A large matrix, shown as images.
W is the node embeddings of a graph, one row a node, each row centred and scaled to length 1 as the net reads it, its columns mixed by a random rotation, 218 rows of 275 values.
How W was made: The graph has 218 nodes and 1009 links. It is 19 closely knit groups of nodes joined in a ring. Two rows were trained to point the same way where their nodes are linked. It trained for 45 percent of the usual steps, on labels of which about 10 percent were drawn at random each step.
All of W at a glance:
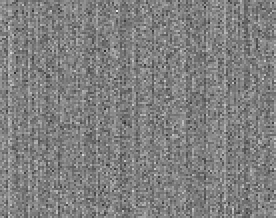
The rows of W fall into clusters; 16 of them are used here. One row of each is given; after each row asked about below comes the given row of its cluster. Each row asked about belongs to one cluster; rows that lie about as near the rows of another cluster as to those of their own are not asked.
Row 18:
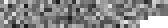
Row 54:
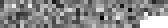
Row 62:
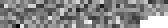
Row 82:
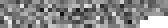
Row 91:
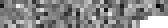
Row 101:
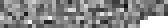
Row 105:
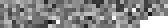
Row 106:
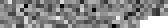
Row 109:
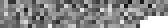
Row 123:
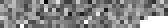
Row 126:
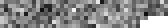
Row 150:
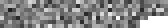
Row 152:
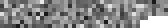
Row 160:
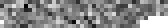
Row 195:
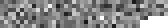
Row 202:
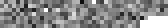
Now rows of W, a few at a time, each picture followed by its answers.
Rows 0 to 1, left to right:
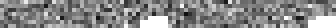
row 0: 150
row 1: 54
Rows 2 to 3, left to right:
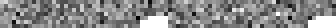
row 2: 126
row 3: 101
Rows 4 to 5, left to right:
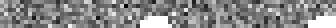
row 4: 109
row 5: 109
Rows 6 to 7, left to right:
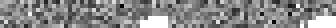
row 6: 18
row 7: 91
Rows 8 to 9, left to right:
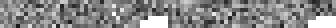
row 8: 106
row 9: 105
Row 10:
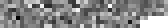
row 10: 150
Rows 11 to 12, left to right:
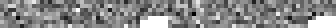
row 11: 150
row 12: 101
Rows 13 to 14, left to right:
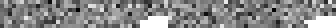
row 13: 105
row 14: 123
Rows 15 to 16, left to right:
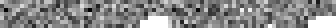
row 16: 126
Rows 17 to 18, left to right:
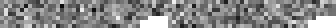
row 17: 106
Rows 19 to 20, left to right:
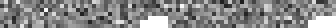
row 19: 82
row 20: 54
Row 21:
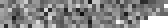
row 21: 82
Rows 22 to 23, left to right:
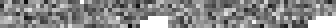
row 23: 62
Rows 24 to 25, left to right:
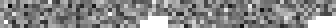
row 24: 18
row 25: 106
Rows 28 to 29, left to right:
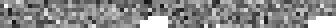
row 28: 105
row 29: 150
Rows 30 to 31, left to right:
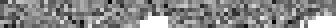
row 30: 101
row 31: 91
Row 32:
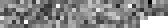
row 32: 126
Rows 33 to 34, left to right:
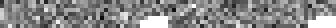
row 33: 123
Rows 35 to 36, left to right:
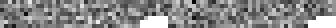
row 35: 101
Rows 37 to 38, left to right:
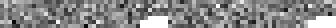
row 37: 105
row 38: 195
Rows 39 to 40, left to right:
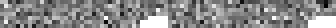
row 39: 152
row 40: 54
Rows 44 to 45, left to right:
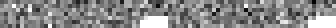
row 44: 54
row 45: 82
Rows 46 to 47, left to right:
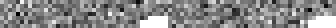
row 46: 195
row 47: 91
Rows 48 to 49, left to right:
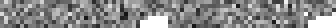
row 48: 152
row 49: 152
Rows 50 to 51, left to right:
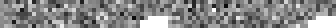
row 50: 202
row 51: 202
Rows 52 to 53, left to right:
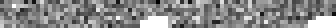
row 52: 54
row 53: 101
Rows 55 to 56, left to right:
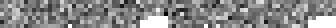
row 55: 82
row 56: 150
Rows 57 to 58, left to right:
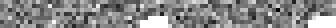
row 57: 195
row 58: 150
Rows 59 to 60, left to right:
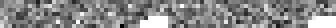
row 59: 160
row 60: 54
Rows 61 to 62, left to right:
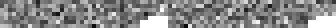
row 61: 160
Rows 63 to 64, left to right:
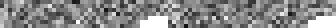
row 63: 160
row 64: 152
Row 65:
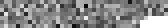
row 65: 106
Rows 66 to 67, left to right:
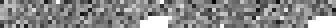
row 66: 123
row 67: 123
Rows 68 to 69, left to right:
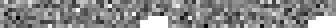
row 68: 150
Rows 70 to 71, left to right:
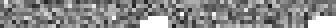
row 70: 105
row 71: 150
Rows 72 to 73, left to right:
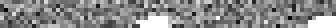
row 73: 101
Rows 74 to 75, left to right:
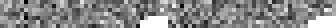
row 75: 152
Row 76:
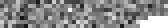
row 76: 160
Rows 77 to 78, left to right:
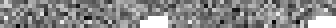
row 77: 152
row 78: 91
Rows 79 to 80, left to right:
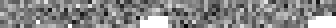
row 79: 82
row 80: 126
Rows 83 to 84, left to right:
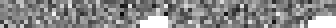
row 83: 82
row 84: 91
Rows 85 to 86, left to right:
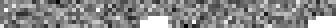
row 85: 54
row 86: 126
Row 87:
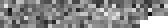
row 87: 105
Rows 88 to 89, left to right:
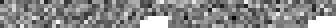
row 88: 123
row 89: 150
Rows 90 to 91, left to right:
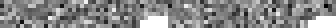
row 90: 62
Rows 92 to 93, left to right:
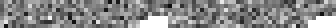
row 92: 101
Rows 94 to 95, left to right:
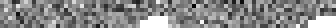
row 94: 195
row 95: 106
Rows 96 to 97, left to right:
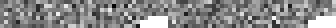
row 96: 109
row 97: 152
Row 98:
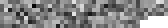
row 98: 195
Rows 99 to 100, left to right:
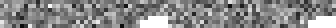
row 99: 160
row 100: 106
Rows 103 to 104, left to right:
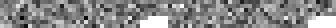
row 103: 160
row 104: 54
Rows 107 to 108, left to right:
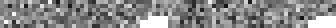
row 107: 18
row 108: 202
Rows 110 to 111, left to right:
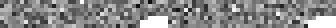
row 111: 109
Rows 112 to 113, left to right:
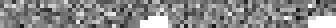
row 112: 160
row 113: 54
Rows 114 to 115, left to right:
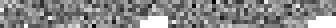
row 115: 18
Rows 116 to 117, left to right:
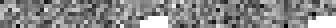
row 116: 123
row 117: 18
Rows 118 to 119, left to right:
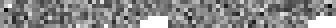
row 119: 195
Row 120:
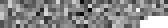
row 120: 123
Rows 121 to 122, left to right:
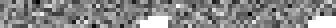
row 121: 160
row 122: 123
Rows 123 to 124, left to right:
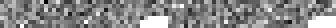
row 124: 54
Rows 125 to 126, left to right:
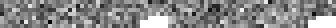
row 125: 62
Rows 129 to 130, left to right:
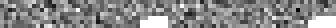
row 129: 150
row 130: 54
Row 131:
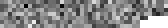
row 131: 106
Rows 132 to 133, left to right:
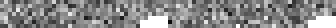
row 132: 152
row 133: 82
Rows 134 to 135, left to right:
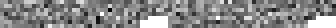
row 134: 150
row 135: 101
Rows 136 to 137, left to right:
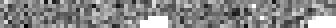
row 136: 18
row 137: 91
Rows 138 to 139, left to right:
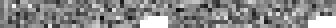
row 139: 150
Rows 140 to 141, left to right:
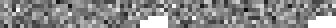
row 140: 152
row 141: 105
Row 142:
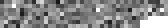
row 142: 54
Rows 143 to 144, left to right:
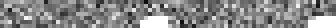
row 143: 105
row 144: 126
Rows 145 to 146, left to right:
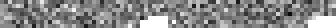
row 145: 202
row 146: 18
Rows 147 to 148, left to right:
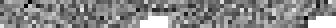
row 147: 106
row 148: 126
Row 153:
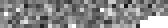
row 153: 109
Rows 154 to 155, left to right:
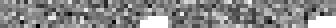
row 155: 150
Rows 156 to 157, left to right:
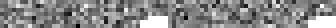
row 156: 91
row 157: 150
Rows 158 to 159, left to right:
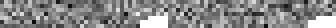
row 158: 152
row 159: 195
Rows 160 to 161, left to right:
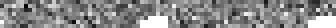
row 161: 105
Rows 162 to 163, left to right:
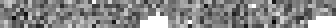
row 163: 91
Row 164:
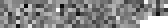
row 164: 106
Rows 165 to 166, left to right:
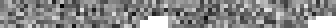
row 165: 106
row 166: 126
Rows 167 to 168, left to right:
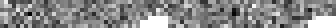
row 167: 152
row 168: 91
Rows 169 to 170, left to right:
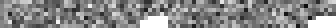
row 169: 105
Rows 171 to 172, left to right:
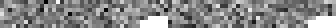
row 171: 123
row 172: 195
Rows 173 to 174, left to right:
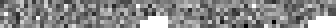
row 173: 109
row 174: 91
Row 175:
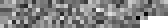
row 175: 126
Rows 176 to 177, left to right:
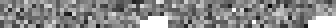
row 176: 195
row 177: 62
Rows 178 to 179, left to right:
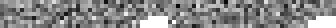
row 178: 91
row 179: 18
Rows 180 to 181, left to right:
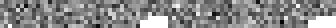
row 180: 109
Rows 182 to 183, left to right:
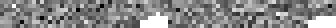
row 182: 62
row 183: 195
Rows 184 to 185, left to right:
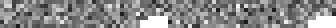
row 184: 152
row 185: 82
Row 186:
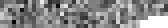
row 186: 202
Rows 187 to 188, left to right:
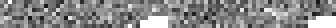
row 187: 202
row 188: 126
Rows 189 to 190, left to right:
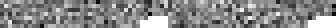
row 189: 105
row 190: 101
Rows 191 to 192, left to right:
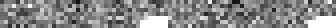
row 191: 54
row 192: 123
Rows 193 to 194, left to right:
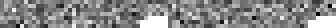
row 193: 62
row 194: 105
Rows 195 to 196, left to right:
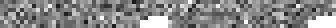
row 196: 160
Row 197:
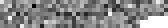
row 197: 195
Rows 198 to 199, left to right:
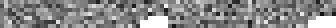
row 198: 105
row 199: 101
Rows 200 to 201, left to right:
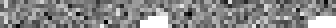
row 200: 152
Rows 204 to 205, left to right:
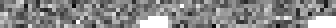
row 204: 160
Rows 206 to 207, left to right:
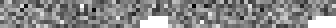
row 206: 106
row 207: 106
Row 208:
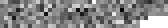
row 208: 82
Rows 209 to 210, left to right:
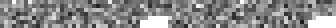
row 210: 62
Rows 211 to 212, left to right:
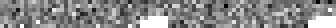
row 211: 82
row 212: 62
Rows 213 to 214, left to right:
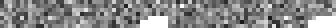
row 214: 54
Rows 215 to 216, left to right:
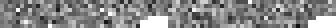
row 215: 109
